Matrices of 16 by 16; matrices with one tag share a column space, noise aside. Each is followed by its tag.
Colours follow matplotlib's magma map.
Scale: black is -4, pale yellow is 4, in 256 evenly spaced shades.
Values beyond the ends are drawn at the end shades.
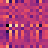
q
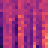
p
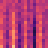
p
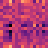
q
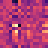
q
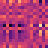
q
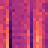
p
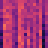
p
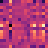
q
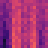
p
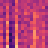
p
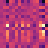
q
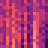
p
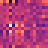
q
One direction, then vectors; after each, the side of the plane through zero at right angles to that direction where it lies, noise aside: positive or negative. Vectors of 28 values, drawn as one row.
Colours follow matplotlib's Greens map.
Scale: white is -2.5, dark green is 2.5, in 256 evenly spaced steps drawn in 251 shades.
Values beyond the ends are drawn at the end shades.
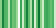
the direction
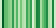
positive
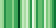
negative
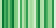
positive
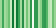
negative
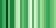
positive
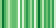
positive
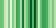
negative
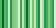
positive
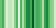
positive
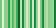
negative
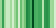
positive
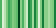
negative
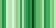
positive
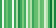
negative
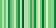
negative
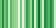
positive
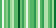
negative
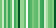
negative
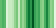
positive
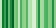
positive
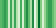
positive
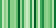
negative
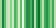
positive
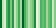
negative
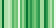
positive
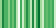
positive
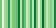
negative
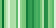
positive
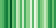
positive
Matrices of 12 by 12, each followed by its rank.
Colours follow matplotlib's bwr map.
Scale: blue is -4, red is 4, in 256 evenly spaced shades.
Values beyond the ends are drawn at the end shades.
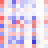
two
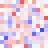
full rank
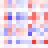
two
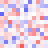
full rank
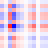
one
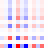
one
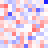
full rank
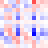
two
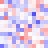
full rank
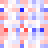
two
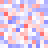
full rank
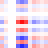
one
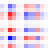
one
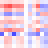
two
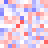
full rank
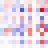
two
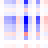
one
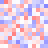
full rank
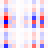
one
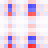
one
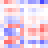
two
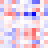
two
